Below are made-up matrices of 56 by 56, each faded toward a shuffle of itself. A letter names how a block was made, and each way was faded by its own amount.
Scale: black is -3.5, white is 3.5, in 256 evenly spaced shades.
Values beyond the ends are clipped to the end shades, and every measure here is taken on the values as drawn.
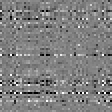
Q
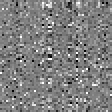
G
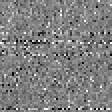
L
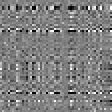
Q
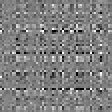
Q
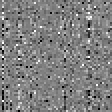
G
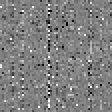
G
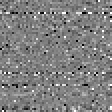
L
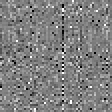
G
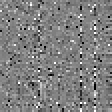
G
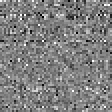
L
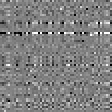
Q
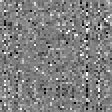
G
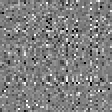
G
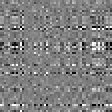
Q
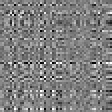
Q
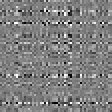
Q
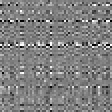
Q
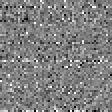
L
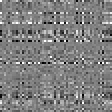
Q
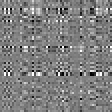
Q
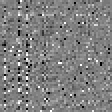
G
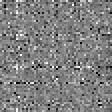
L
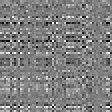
Q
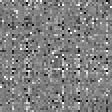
G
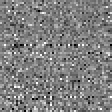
L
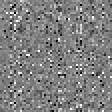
G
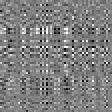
Q
